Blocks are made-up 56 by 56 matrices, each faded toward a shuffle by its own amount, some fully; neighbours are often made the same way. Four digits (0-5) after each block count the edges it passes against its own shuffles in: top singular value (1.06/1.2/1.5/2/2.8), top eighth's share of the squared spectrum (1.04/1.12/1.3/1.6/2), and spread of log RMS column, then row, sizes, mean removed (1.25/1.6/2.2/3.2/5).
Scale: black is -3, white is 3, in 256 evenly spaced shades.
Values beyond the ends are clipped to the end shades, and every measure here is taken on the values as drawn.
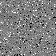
1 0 0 0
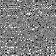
3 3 1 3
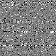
3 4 0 3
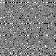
4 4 1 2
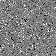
0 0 0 0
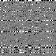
4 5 1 3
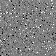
1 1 0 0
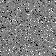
1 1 0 0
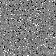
1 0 0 0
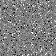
3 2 1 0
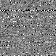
2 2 0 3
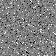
1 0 0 0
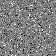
0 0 0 0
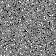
0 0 0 0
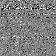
2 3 0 3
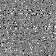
1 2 0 2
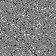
0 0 0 0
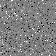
1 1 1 0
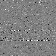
3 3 0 2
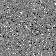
0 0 0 0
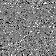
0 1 0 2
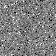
0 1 0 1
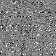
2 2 0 2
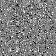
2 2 1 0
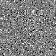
3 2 1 0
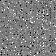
2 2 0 0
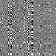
4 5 3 1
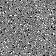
1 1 0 0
